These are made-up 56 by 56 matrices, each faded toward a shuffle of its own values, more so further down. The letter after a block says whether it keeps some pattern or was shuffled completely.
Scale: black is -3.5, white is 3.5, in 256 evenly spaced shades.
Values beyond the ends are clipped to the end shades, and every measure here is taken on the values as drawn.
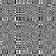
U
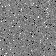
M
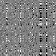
U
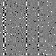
U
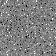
M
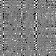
U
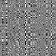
U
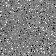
M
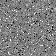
M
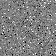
M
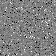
M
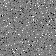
M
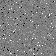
M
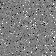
M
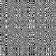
U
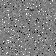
M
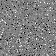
M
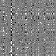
U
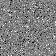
M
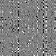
U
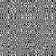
U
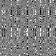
U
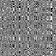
U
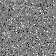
M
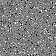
M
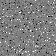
M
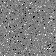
M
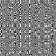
U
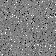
M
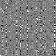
U
